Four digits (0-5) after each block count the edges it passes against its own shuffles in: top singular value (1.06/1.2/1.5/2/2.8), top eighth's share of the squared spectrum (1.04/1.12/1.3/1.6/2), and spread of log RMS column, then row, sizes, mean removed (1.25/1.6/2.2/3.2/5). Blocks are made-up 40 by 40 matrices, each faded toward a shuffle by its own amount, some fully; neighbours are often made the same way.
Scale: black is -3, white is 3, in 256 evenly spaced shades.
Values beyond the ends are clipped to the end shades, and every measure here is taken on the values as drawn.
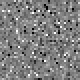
1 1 0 0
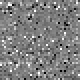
2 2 0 1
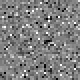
1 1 0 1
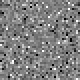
2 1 0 0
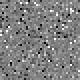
0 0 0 0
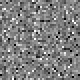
1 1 0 0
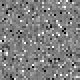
0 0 0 0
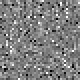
0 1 1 0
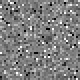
0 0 0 0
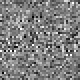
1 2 0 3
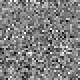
0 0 0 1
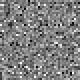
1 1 0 2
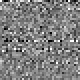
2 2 0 3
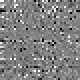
3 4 2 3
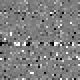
3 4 1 2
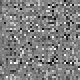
3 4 2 2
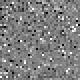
1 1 0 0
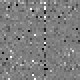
3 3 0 0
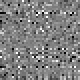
3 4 1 2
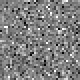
1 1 0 0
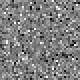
0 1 0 1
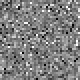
1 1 0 0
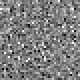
2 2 1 0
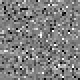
2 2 0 0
